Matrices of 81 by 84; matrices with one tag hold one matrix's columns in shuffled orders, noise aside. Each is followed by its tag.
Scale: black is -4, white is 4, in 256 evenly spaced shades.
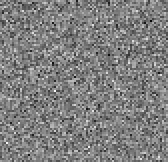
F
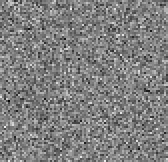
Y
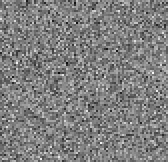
F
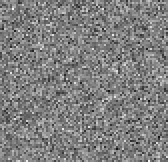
Y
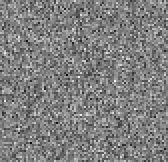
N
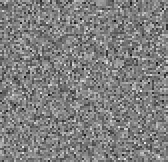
F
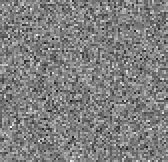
Y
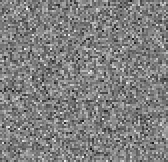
Y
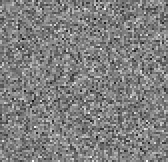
Y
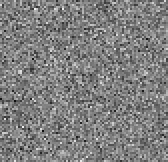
Y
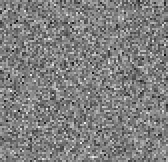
F
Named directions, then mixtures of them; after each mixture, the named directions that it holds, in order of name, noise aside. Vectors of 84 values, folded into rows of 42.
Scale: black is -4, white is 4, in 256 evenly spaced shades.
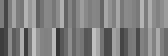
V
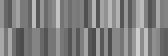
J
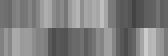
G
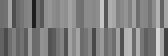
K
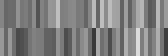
J, K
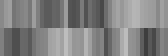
G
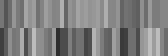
G, V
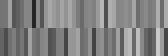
K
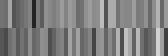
K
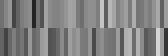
K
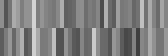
K, V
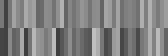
V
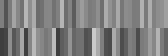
V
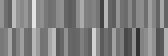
K, V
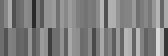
K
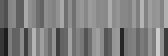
K, V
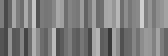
J, V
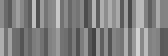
J
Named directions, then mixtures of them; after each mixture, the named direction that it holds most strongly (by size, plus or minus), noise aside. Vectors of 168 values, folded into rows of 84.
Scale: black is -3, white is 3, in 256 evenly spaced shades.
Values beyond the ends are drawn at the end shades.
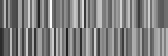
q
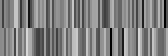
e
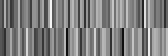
q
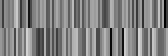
e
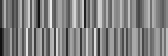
q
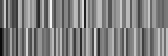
q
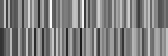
q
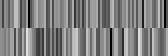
e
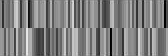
e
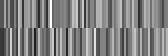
q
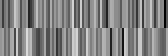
e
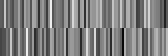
q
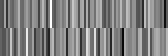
q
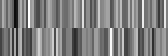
e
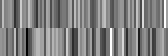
e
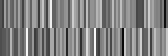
q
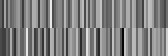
q
